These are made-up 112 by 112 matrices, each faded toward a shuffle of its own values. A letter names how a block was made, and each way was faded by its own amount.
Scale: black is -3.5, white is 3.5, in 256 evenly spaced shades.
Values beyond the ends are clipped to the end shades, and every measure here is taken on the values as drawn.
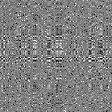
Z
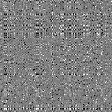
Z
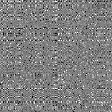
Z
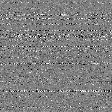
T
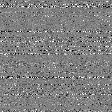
T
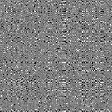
Z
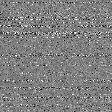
T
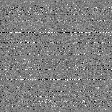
T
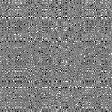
Z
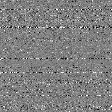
T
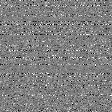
T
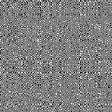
Z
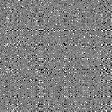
Z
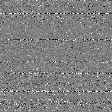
T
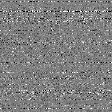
T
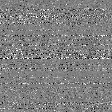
T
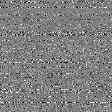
T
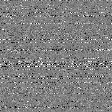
T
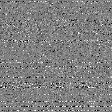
T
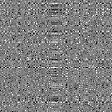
Z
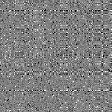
Z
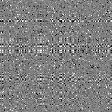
Z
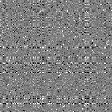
Z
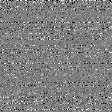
T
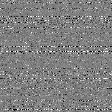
T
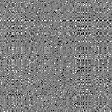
Z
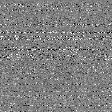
T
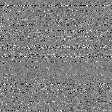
T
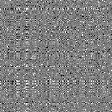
Z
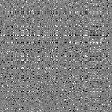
Z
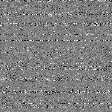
T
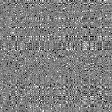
Z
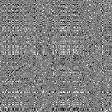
Z
